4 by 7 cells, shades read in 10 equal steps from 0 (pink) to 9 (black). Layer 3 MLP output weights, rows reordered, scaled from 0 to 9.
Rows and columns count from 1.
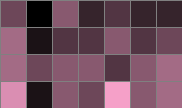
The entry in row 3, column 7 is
3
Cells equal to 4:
7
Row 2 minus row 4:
2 0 2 1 4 2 2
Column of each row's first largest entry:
2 2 5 2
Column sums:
12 30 18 22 16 21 18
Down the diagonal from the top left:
5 8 4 5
